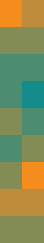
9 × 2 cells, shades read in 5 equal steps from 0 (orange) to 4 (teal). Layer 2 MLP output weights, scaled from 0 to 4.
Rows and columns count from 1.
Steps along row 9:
same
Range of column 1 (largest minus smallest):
3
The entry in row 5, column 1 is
2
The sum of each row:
1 4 6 7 5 5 2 2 4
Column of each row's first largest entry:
2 1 1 2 2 1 1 1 1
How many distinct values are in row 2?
1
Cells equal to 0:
2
